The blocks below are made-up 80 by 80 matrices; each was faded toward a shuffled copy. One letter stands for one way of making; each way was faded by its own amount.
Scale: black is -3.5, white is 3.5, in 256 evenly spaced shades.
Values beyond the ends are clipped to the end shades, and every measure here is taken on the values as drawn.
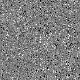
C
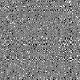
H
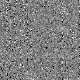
C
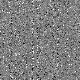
C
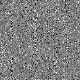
C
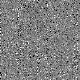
C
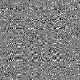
H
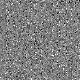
C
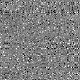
H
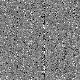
C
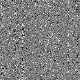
C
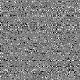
H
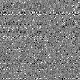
H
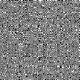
H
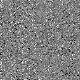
C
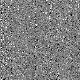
C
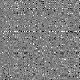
H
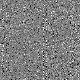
C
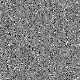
C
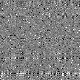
H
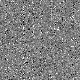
C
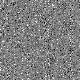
C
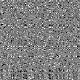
H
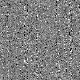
C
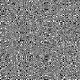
H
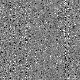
C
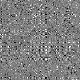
H
